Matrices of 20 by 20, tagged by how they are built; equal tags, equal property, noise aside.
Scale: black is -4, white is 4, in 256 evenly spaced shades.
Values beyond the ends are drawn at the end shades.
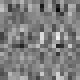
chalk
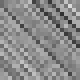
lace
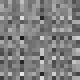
chalk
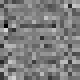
chalk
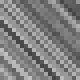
lace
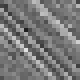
lace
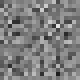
chalk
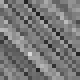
lace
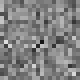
chalk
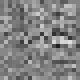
chalk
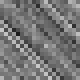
lace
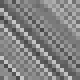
lace
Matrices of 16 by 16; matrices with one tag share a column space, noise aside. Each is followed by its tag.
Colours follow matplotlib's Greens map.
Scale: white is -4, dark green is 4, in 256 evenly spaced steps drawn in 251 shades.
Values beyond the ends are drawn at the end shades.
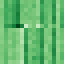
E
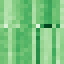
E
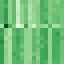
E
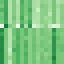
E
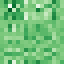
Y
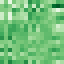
Y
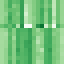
E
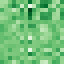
Y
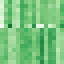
E
